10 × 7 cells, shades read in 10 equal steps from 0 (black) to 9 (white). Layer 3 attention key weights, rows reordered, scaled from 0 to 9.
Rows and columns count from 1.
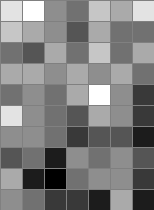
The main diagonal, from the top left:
8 6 6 6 9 5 1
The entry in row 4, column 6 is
6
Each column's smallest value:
3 1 0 2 1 3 1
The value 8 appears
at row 1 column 1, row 1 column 7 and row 6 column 1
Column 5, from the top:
7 6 7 5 9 6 3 4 5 1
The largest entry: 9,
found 2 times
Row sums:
47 35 34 38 35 33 23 25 23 21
